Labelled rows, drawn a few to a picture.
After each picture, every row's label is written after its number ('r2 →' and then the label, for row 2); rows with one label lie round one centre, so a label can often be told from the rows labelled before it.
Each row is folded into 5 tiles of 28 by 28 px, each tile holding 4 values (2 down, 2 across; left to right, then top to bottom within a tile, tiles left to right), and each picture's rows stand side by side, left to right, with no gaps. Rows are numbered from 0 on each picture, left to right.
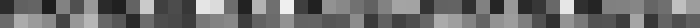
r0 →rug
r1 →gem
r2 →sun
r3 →rug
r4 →sun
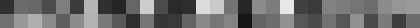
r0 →rug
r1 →gem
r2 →sun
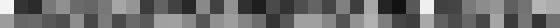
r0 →sun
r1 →rug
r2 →rug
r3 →sun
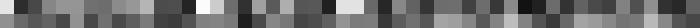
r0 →sun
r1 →gem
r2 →gem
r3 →rug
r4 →rug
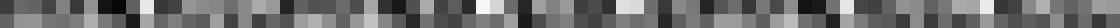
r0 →rug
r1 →sun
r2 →rug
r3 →gem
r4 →gem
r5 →rug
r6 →sun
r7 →sun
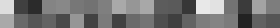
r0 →sun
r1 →gem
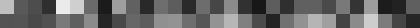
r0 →gem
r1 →rug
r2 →rug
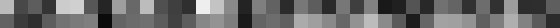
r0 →gem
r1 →gem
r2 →rug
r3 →rug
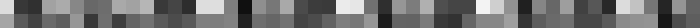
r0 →sun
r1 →gem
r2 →gem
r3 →gem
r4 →gem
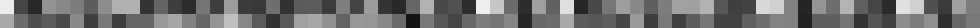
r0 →sun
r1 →rug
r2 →rug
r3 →gem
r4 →sun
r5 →gem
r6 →gem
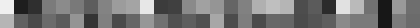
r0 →sun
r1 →sun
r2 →gem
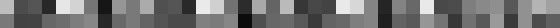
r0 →gem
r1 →gem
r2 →gem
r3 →sun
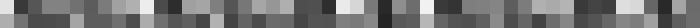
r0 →sun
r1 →sun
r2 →gem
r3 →sun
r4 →gem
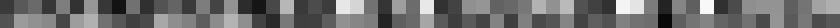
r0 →rug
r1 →rug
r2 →gem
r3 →sun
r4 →gem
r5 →sun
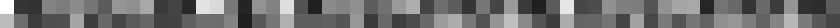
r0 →sun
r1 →gem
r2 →sun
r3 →rug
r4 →sun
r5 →rug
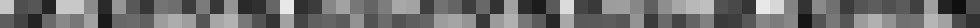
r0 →gem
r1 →rug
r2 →sun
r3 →rug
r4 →sun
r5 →gem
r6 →rug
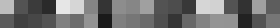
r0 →gem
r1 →gem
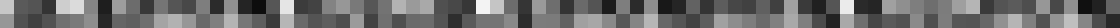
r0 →gem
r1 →rug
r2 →sun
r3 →gem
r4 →rug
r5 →rug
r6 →sun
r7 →rug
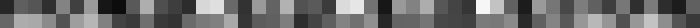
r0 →rug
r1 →gem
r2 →gem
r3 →gem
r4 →rug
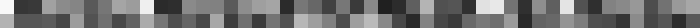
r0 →sun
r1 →sun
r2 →rug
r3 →gem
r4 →sun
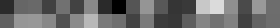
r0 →rug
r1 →gem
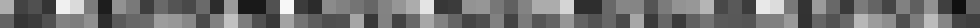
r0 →gem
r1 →rug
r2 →sun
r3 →sun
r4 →sun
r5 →gem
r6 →rug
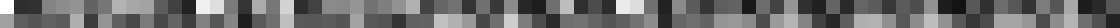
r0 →sun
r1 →gem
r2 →sun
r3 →rug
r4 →gem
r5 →rug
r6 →rug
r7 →rug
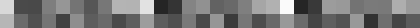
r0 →sun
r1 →sun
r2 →sun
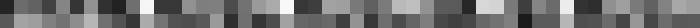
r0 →rug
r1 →sun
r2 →sun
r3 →gem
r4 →sun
